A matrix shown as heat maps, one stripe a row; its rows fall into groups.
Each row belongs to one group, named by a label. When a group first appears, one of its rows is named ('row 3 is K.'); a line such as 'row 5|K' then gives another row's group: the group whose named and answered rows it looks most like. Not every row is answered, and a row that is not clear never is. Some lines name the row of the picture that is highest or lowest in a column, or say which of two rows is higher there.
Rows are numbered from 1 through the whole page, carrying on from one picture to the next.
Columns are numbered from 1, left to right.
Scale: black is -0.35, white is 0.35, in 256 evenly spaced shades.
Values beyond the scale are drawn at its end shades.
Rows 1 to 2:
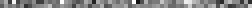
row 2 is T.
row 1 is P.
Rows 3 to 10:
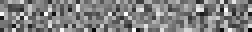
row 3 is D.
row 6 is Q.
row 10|P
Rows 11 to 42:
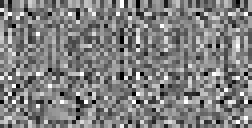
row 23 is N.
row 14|D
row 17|T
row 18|N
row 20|N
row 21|N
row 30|N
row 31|T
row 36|P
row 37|Q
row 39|P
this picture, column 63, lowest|36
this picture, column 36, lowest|29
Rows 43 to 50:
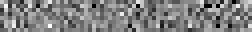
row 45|P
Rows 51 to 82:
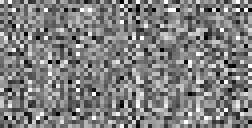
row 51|N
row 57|T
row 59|P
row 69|T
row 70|N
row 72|Q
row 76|N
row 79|T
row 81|P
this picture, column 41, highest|57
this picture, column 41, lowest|63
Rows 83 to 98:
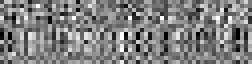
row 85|D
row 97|N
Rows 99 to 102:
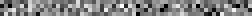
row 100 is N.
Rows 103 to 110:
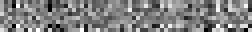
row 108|Q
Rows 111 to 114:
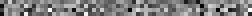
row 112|P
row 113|T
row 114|P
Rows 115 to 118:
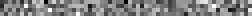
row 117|T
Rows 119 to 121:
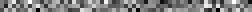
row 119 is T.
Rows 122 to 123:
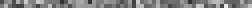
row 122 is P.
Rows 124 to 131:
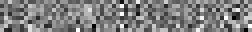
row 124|N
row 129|D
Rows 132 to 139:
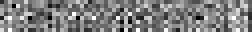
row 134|N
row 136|D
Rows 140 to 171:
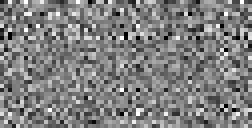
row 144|T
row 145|P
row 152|D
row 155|Q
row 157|D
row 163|N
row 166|D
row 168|N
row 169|D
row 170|Q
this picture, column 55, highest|146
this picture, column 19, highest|143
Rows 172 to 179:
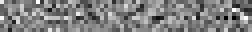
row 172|Q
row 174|D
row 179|T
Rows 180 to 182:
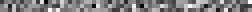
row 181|P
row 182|T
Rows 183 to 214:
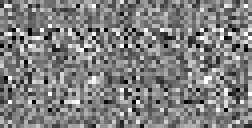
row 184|D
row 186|N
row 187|T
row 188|N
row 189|T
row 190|T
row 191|D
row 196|D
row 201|T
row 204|T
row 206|T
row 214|P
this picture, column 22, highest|194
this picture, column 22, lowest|195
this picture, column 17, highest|208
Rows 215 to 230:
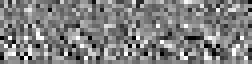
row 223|Q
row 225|T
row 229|P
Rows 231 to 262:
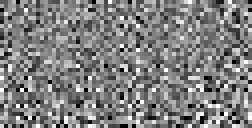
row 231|P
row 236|Q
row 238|T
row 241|P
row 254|N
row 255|N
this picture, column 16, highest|256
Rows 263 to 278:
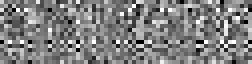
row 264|P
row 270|T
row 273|D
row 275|D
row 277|P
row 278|T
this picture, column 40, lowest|265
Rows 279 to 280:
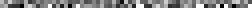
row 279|N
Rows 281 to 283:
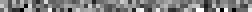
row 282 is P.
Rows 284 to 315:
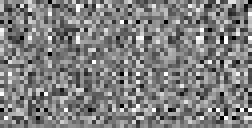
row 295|N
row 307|Q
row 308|P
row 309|P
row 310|N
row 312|D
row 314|P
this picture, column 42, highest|302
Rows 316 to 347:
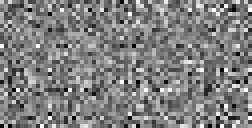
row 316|N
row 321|N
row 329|Q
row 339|Q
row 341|T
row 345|T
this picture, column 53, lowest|347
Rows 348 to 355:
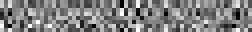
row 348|N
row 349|N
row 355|N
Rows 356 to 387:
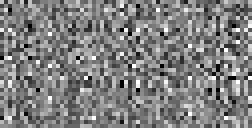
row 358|P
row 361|T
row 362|T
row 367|T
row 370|D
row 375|T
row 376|N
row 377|N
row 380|T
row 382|P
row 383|T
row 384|T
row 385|D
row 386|N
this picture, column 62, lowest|375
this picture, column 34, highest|372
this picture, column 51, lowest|372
